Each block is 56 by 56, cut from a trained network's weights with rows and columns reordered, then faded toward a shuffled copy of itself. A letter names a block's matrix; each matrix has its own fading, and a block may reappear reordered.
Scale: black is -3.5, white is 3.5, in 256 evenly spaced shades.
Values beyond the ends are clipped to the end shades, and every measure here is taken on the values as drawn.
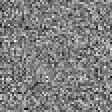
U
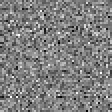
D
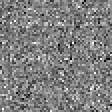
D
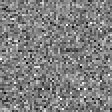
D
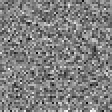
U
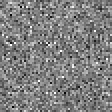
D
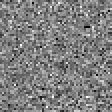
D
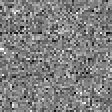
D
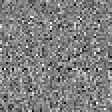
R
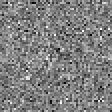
D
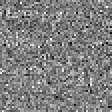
D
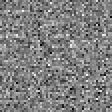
R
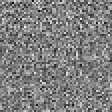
U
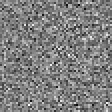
U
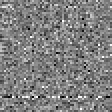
R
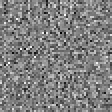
U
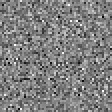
D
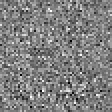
R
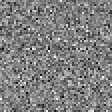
D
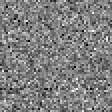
D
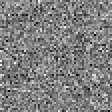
D
